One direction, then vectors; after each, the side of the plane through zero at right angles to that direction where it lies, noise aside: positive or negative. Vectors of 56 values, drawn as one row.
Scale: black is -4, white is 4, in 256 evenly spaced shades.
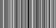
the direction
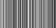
negative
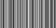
negative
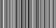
positive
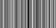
positive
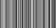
positive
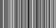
positive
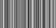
positive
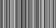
positive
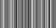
positive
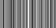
negative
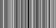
positive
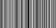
positive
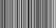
positive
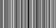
positive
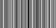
positive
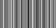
positive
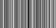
positive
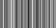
positive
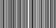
negative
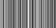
negative
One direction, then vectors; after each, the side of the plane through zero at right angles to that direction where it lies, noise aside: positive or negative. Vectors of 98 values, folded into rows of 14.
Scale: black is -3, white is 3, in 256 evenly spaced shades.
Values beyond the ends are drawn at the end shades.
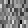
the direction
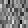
positive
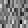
positive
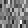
negative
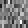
negative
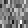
negative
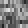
positive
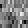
negative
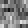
negative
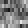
negative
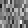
negative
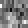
positive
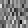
positive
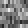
positive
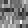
negative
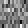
positive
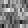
positive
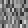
positive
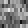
positive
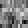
negative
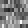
negative
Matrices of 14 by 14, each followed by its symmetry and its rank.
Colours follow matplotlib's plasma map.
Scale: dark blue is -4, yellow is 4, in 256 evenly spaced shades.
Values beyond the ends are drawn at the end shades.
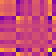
symmetric, rank one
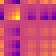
symmetric, rank one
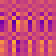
neither, rank one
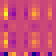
neither, rank one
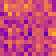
neither, rank three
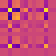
symmetric, rank one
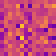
neither, rank three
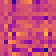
neither, rank three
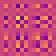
symmetric, rank one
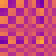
symmetric, rank one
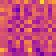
neither, rank three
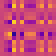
neither, rank one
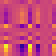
neither, rank one
